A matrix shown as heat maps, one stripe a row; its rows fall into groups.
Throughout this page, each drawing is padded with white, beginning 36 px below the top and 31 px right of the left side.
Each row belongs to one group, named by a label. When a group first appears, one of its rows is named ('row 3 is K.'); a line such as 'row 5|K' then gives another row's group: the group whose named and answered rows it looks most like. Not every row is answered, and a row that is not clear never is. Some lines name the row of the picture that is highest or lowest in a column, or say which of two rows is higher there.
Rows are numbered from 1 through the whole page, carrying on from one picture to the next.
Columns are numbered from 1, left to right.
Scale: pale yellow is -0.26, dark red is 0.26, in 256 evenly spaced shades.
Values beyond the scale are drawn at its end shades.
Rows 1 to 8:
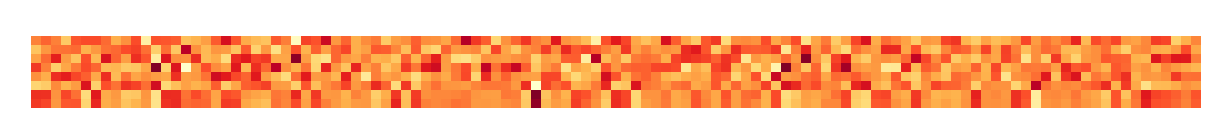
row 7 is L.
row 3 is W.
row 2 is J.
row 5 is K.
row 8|L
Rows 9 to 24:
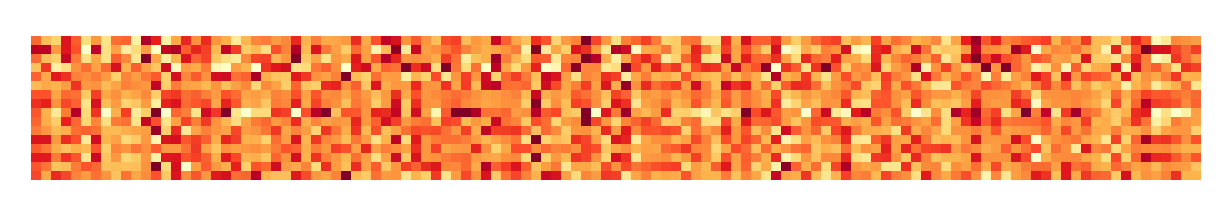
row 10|L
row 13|K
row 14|J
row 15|L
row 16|L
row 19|J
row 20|L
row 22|L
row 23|J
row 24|K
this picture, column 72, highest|17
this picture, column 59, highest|10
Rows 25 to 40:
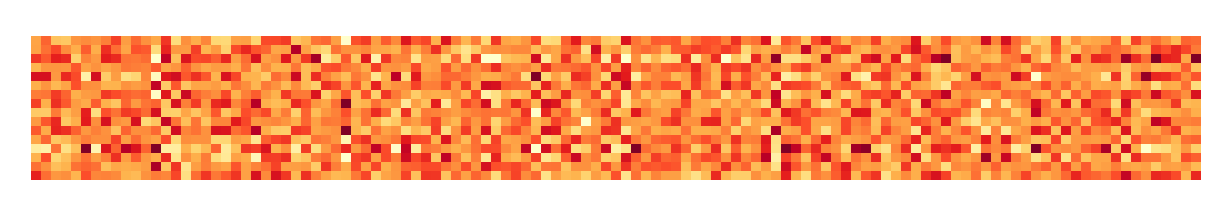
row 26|W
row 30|J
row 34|W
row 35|K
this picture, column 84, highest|37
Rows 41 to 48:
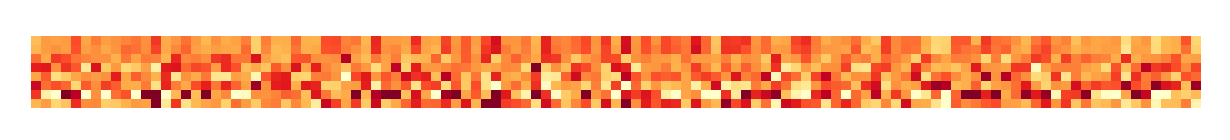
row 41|J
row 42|J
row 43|K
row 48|J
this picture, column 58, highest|48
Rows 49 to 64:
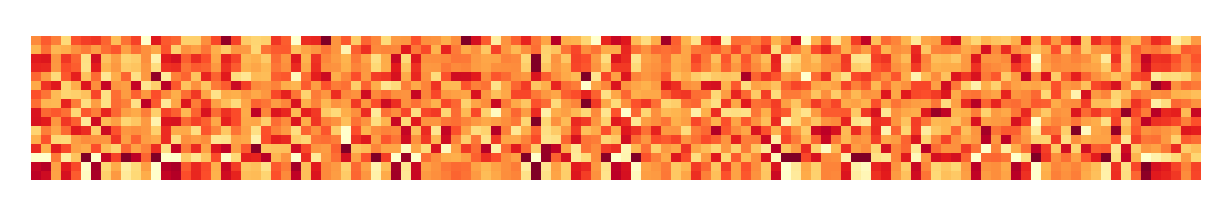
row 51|L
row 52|L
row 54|W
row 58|L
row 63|L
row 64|L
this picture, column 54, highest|62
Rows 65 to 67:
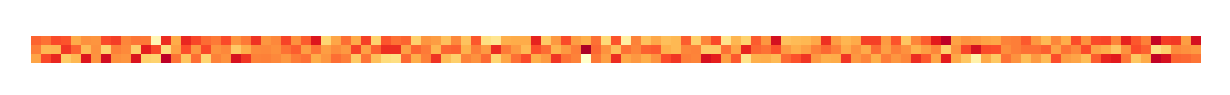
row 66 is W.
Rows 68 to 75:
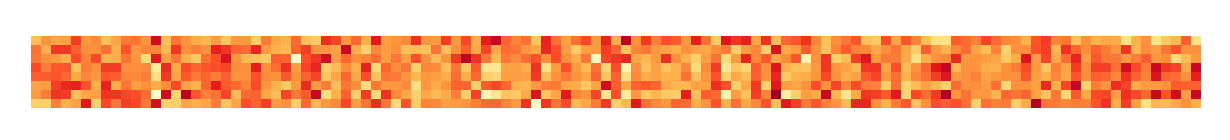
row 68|J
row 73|K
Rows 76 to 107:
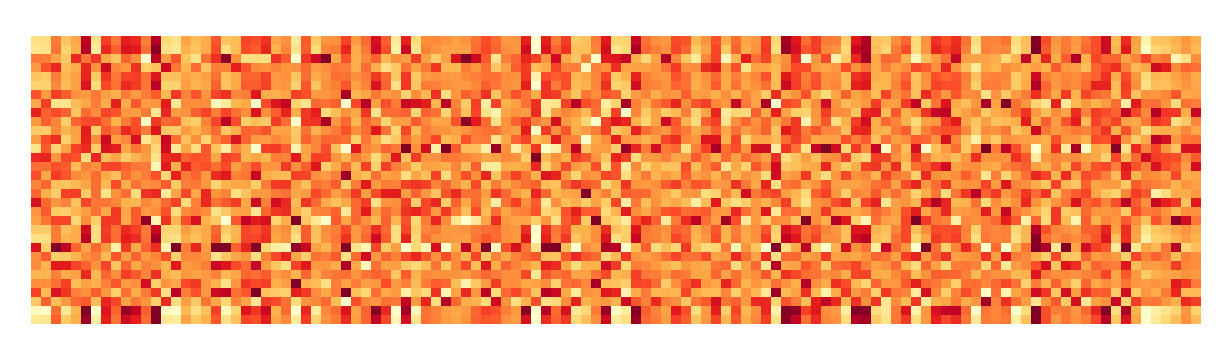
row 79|W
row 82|K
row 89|L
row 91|K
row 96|W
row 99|K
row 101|K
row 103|W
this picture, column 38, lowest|99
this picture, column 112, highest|89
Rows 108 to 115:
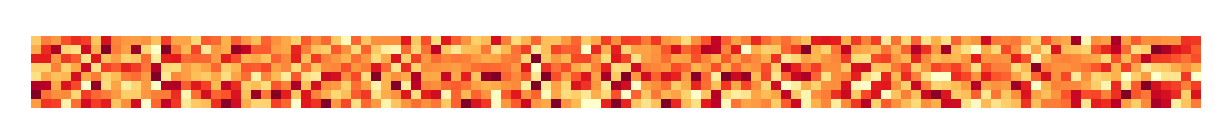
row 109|W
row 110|L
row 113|L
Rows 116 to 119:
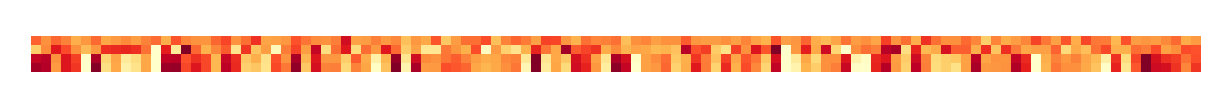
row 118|L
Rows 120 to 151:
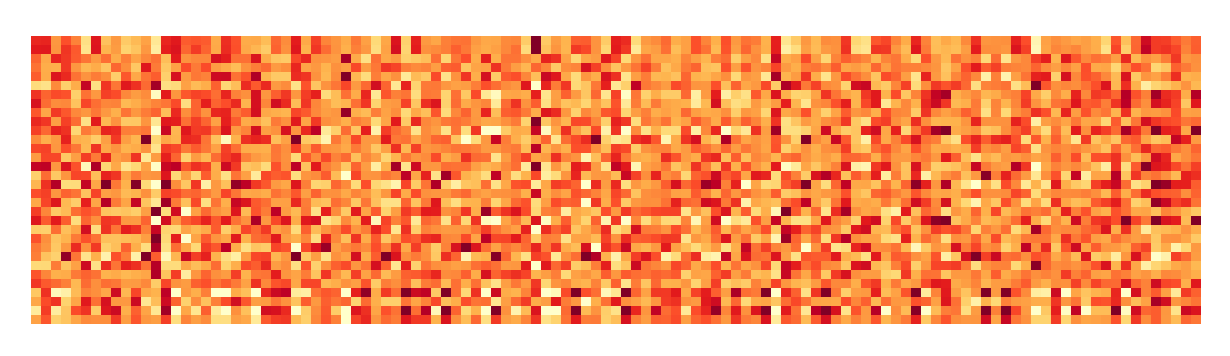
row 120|L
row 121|L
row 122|K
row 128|K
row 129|L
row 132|L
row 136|W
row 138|W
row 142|J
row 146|J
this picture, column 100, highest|143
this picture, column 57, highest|131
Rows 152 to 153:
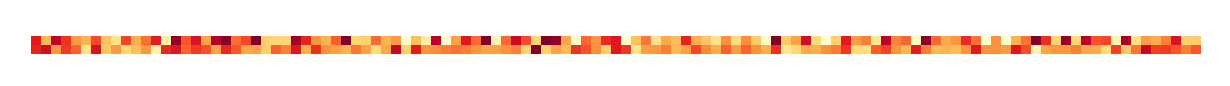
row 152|K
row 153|L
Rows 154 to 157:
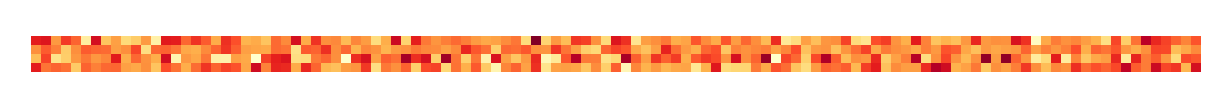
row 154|L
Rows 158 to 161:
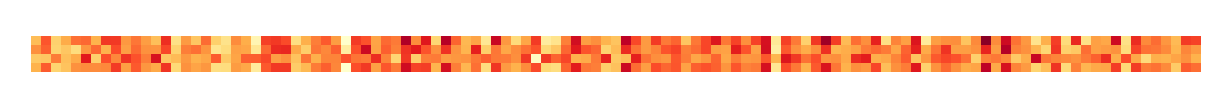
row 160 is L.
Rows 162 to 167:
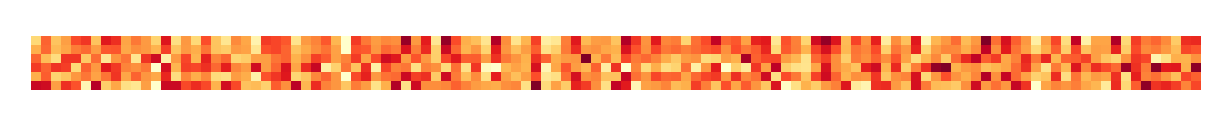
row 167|L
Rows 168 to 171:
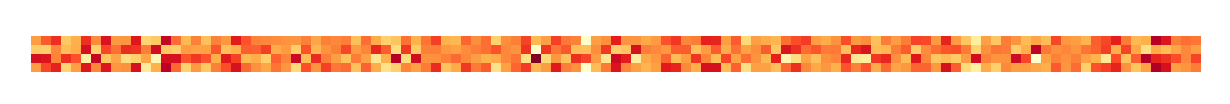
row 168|W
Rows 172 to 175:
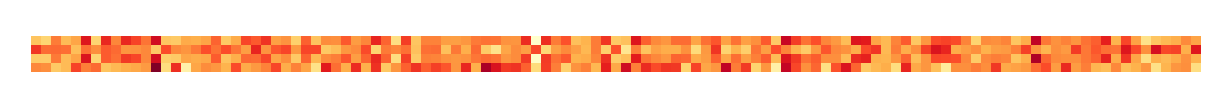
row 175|J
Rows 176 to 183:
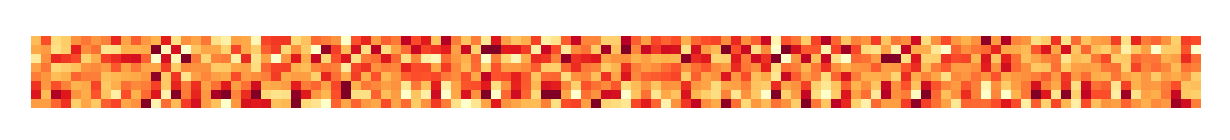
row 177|J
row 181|K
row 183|W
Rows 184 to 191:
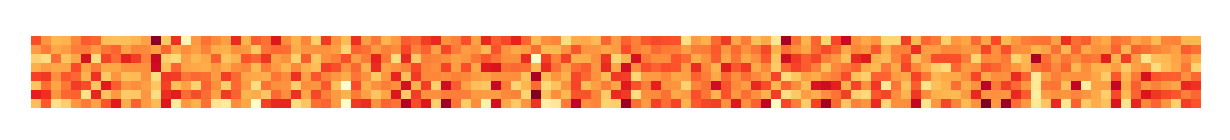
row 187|J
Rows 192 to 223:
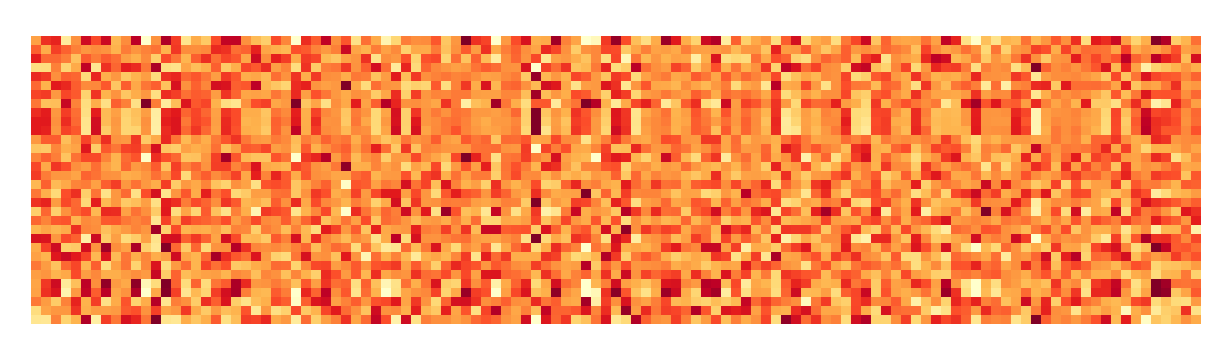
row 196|L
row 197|K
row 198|L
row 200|L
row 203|W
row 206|K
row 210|L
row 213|J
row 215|W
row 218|J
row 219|W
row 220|W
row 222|J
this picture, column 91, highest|194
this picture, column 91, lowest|222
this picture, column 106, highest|199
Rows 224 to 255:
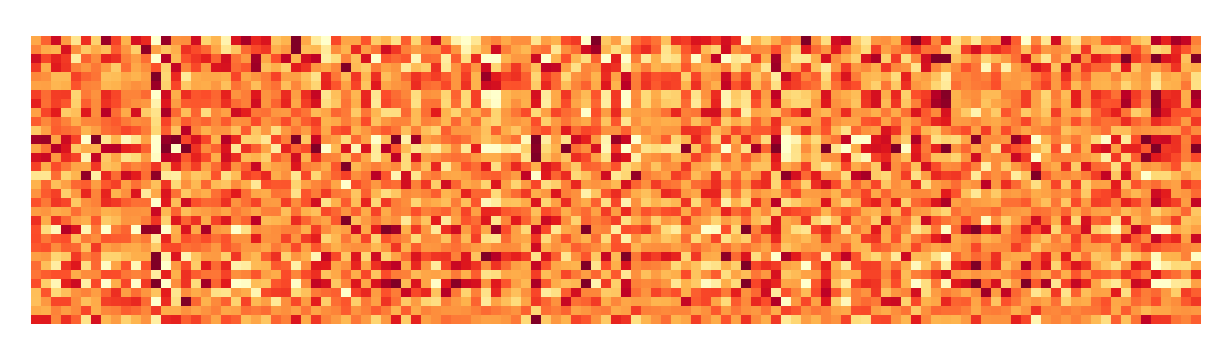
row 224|W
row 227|K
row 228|J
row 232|W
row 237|L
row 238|K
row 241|W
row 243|J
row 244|K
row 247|L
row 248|J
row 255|L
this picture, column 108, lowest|235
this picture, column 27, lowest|251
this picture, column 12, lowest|241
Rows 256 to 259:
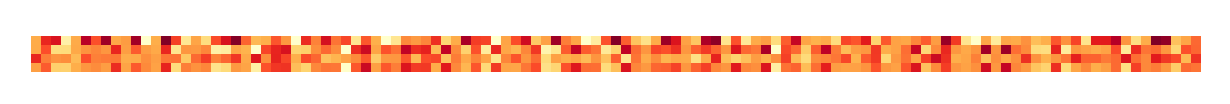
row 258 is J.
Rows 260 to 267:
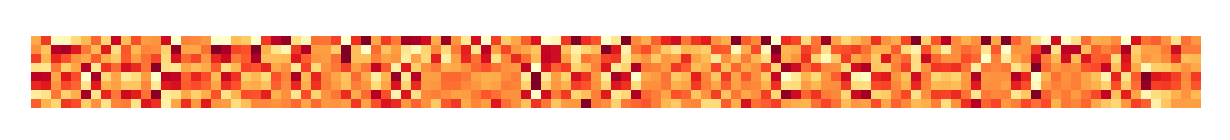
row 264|L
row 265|L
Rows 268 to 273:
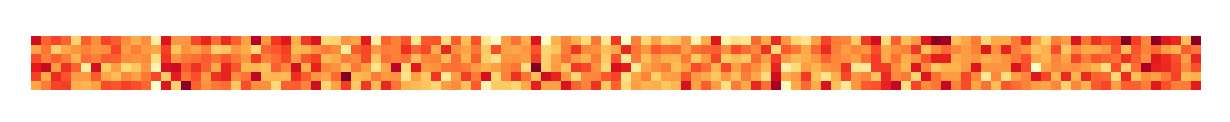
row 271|L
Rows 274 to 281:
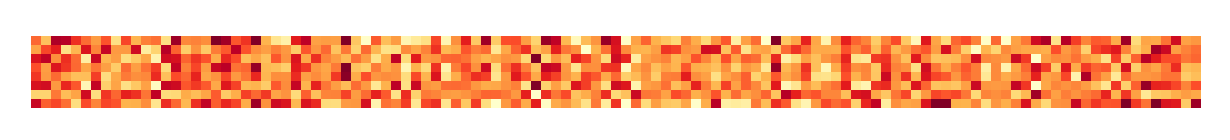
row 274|K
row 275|W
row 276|L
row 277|K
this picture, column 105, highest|281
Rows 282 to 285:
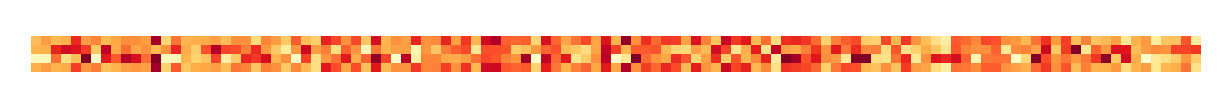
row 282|J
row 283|K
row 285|J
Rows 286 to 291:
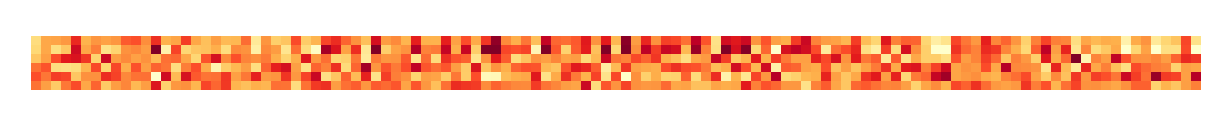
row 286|J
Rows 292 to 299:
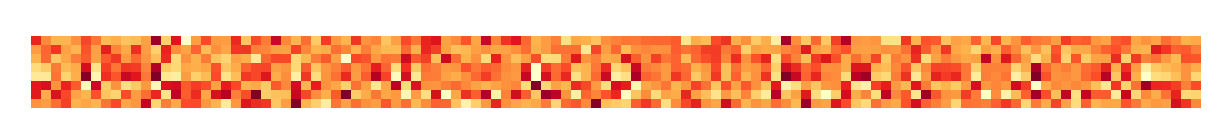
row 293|W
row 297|L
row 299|W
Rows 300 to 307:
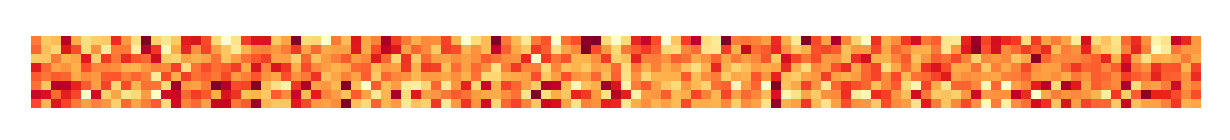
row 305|K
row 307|K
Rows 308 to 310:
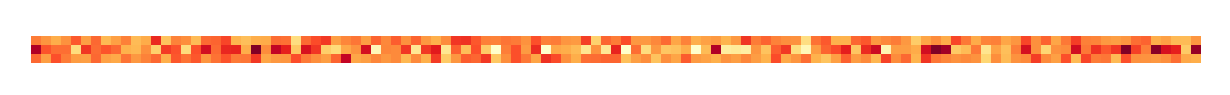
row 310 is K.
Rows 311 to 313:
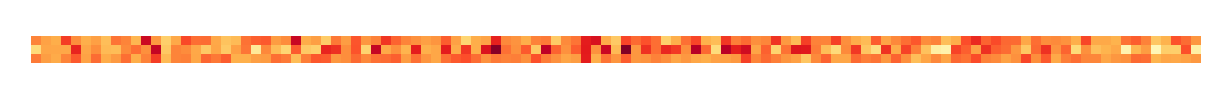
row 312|J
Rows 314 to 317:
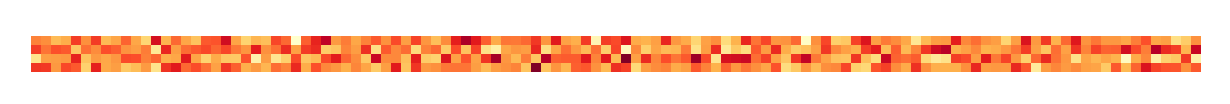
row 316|J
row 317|L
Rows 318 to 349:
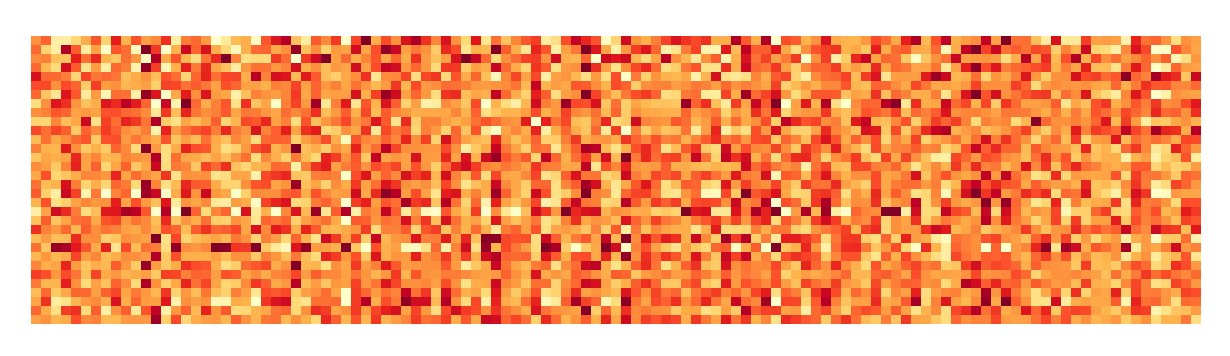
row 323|L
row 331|J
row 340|J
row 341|K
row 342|J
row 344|L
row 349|J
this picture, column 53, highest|341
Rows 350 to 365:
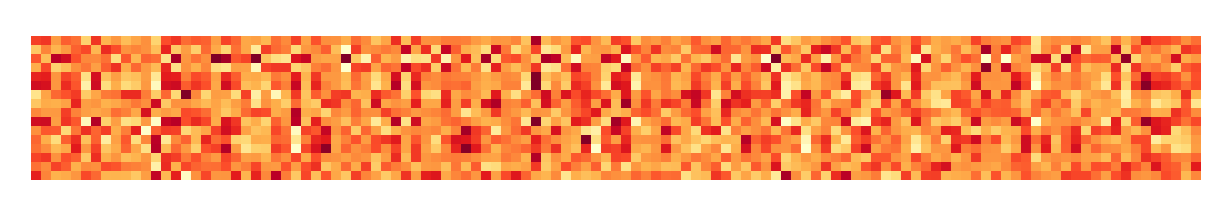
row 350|L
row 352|K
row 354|L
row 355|L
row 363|L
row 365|J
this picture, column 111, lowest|352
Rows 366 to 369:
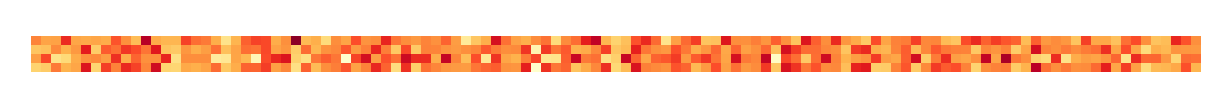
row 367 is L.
